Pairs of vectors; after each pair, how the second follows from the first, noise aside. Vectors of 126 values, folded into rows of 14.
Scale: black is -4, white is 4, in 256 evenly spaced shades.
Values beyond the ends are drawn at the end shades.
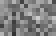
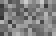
wrapped around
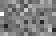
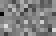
negated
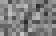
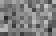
wrapped around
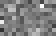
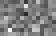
wrapped around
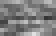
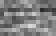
wrapped around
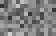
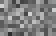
negated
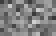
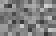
wrapped around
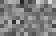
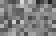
negated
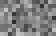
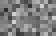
negated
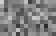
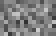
wrapped around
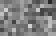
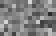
wrapped around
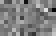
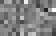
negated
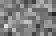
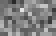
wrapped around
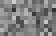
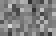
wrapped around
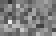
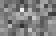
wrapped around
